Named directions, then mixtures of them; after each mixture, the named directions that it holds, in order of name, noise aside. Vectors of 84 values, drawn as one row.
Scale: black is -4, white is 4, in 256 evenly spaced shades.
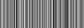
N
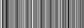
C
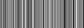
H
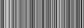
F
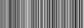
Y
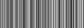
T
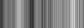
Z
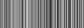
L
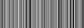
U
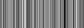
H, N, T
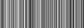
F, U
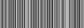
N, Y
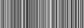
L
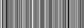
C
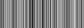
F, N, Z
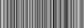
N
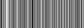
C, F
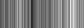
U, Z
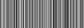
N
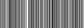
Y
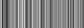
C, U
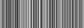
C, Y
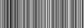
F, L, Y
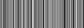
H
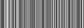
F, N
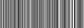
T, U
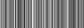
H, N, Z
